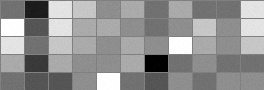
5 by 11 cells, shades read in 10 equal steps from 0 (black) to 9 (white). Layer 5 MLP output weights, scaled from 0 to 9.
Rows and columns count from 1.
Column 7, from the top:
4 4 5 0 3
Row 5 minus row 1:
0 2 -5 -2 4 -2 -1 -1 0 1 -3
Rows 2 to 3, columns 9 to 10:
7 5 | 6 5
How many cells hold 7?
4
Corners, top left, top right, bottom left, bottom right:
4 8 4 5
